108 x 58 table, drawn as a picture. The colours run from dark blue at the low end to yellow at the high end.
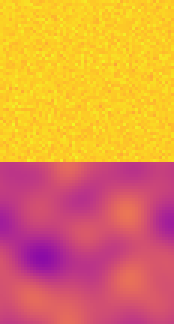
It is made of 2 by 1 panels. Panel 1,1: very high, fine-grained, faint in contrast. Panel 2,1: middling, smooth.
